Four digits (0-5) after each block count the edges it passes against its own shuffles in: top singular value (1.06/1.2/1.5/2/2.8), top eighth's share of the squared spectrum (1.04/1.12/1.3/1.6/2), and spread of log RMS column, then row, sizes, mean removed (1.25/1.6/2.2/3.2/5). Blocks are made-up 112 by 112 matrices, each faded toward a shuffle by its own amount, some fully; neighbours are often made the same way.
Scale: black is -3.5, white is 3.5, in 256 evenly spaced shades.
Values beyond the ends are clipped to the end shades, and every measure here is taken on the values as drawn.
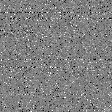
2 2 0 2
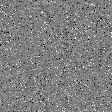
0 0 0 0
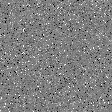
0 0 0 0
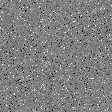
0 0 0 0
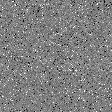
0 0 0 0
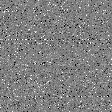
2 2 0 2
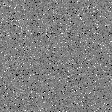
1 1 0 1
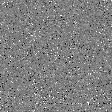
1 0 1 0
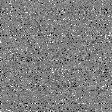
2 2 1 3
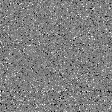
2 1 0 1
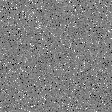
0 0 0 0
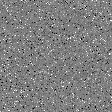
0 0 0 0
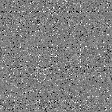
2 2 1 2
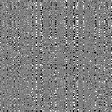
5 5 4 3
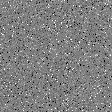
1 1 0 0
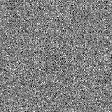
4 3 1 1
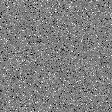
2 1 0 0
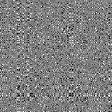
5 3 3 3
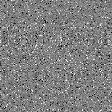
4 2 1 1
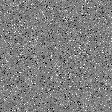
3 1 0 0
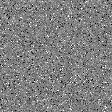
3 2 1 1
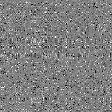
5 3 2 2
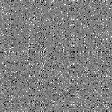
4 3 2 2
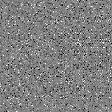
4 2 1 1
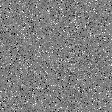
2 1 0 0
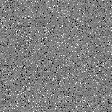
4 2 1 1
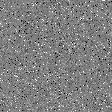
2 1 0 0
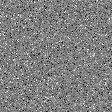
0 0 0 0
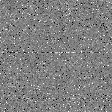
3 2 0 1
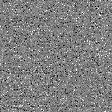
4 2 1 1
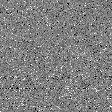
2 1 0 2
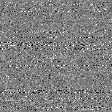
2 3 0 4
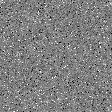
0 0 0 0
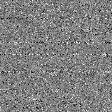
1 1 0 2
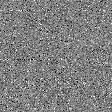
1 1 0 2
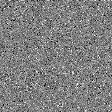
0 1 0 2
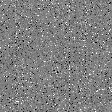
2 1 1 0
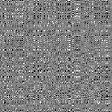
5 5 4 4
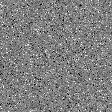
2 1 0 0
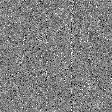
1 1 2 0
